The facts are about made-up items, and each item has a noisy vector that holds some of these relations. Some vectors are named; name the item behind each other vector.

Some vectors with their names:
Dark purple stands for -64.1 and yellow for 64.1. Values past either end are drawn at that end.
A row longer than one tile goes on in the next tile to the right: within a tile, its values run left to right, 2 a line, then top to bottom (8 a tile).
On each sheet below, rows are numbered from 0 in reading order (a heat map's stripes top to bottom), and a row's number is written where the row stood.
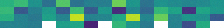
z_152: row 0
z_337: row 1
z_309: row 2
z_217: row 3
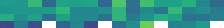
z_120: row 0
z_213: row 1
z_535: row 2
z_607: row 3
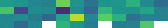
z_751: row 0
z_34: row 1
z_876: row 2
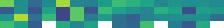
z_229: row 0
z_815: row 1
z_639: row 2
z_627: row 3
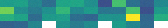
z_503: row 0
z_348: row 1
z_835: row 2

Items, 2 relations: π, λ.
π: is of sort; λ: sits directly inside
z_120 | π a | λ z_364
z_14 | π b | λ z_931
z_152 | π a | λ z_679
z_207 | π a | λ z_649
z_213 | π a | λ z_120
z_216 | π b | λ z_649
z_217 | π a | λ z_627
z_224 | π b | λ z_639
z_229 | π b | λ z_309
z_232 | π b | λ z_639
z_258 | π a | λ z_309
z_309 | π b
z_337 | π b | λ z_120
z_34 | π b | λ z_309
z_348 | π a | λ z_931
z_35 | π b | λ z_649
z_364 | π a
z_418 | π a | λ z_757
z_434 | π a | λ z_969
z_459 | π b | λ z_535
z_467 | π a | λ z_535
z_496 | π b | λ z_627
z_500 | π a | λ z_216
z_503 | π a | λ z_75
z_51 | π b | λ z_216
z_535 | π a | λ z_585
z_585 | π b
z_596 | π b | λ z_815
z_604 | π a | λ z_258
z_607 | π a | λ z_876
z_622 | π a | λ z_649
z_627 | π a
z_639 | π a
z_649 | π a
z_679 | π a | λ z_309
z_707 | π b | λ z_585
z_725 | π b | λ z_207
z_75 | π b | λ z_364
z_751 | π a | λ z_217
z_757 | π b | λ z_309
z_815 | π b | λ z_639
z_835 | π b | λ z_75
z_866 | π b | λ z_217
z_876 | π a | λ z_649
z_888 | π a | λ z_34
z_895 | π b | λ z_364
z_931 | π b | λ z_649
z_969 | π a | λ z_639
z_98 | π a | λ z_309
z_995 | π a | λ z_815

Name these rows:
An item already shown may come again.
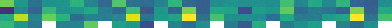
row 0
z_309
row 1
z_649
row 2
z_895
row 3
z_75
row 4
z_627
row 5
z_467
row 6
z_75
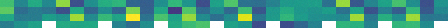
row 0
z_467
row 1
z_585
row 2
z_75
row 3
z_216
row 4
z_895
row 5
z_364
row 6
z_459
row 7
z_51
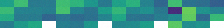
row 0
z_500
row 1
z_995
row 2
z_622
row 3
z_931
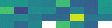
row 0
z_751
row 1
z_866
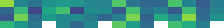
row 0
z_596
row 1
z_751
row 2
z_14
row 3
z_35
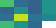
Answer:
z_496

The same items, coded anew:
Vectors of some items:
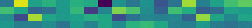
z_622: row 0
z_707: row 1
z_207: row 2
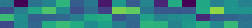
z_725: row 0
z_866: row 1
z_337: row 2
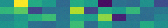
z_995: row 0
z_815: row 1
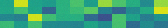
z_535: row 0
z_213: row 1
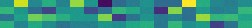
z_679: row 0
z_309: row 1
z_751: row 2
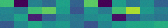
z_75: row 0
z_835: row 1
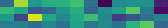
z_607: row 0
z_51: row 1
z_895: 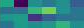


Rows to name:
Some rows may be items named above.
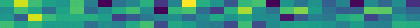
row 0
z_467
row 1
z_216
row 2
z_434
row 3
z_835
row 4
z_496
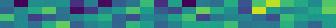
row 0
z_51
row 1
z_931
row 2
z_585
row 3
z_503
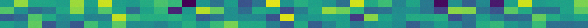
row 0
z_120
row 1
z_535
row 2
z_459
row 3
z_348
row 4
z_500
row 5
z_866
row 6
z_364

